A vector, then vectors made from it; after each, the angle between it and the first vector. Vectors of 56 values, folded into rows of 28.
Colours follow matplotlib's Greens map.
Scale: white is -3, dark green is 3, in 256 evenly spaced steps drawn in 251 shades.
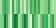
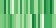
orthogonal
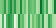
partly opposed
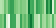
orthogonal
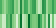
partly opposed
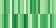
nearly parallel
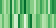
nearly opposite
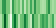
nearly parallel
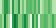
nearly parallel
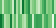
partly opposed
